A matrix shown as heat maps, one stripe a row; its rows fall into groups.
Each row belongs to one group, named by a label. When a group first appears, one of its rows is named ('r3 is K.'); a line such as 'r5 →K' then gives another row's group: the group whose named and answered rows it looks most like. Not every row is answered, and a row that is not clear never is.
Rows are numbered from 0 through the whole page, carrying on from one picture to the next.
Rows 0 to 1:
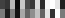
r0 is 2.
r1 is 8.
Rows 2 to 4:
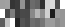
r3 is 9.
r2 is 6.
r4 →2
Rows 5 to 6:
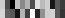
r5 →9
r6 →6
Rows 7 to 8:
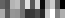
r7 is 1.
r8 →6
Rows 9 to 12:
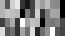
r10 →1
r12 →6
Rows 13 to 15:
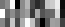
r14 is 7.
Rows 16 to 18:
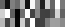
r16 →8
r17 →7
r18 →6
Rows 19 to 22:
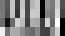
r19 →8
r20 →8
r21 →8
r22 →7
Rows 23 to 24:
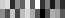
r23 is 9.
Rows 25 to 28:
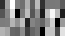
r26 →2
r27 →6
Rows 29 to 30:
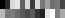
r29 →1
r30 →6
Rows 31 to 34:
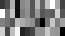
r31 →2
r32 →7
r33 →6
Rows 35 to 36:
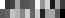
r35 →9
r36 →1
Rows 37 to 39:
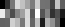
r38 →9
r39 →1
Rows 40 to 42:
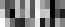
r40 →9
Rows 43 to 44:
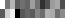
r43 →7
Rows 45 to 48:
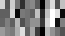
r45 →6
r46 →2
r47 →6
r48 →6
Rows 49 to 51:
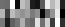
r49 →2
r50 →7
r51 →8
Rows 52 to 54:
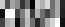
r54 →2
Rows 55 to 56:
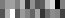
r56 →2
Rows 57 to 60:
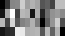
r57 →8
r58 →2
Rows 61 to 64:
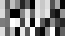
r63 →1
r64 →6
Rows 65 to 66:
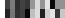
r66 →6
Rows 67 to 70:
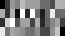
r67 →8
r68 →6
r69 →2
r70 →7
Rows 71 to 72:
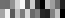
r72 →7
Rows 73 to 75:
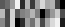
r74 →7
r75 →2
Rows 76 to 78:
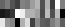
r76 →8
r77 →8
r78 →7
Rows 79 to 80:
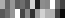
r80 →1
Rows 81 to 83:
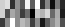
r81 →9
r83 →2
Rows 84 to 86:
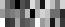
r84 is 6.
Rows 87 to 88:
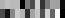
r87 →1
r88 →8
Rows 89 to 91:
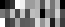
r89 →8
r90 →8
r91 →9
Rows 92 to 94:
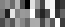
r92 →6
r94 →8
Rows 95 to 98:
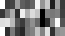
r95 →9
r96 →8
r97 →7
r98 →9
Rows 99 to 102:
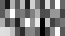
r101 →9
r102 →7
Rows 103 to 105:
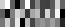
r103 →7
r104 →8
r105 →1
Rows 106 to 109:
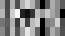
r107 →1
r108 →8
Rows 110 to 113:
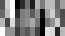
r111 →2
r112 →7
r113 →6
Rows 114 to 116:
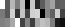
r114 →6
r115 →8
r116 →1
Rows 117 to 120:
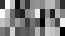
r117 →2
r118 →9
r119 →6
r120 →2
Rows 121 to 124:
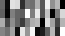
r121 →1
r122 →9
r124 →6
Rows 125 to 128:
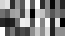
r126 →1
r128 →9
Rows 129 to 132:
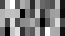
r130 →1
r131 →7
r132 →1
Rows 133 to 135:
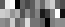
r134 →7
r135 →7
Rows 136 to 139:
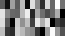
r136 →8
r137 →7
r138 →9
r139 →6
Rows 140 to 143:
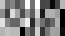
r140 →9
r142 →7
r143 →1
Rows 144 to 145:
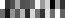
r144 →9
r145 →8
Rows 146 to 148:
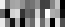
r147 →1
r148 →9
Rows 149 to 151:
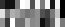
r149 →8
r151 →7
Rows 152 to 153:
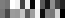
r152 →1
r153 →8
